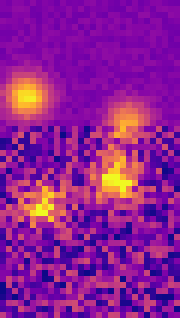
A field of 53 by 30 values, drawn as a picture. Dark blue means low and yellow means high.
Average level on the scale: 30%. Histogram: skewed, a long tail of high values. Bumps: four. Slope: none. Seam: horizontal, 40% of the way down, the top part calmer.
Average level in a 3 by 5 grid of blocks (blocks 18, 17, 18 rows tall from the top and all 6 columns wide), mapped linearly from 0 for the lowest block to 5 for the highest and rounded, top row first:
21010
12250
11010
